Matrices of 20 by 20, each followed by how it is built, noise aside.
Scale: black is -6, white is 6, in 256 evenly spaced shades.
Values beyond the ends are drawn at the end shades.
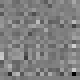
low rank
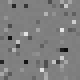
sparse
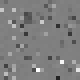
sparse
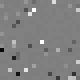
sparse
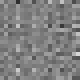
low rank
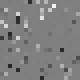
sparse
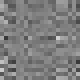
low rank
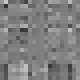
low rank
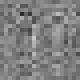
low rank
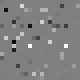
sparse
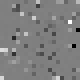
sparse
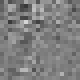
low rank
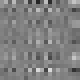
low rank
